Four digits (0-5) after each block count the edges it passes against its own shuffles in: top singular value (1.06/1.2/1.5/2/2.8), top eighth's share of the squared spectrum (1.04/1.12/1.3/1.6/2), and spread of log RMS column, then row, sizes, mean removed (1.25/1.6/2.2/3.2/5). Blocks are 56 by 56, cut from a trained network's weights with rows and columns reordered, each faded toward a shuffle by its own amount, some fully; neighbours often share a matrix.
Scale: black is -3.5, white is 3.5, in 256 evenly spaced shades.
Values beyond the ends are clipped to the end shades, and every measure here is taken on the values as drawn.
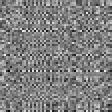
5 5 1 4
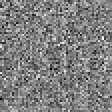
2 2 0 1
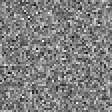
0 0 0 0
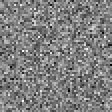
1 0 0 0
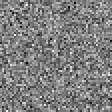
0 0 0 0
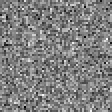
1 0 0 0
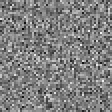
2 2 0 1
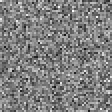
0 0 0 0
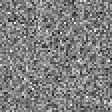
0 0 0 0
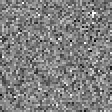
2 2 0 0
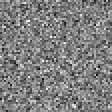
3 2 0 0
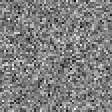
3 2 0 1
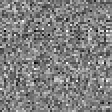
3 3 1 2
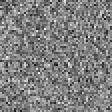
3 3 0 1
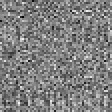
4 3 1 2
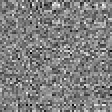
4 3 2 2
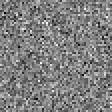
1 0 0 0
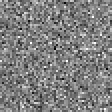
2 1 0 0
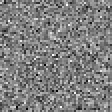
2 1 0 0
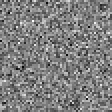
2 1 0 0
